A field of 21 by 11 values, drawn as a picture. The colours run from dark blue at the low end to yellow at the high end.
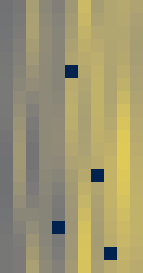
The top right is the smoothest part. The values are skewed, with a long tail toward low values. There are four isolated cells, each far lower than the cells round it. Values rise toward the right.
